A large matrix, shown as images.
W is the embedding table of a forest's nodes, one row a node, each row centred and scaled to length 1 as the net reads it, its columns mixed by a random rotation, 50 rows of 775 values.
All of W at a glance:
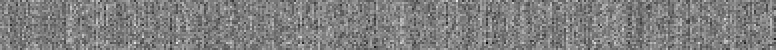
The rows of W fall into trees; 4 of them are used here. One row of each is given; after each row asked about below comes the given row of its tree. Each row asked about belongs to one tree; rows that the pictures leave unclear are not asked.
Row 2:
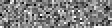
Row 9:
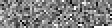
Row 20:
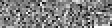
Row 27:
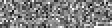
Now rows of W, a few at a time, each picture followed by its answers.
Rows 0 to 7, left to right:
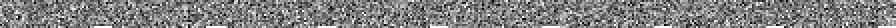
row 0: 27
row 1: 27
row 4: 2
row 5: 9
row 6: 9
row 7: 20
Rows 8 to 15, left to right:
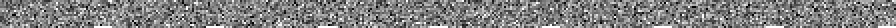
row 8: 20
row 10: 9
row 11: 2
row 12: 9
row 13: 2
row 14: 2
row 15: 20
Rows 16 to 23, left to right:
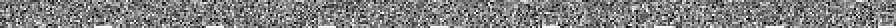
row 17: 9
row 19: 20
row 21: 27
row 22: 2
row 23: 20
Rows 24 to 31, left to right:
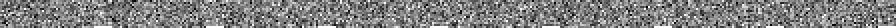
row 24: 20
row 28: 27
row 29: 20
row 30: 27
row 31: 20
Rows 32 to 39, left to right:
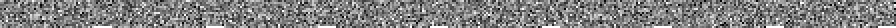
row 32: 2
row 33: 20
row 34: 2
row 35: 27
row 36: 9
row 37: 2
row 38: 20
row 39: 27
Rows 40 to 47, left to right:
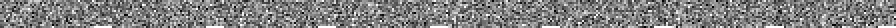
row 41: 20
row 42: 20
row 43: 20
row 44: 2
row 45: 9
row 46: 2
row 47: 20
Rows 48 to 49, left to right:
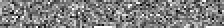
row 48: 27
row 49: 2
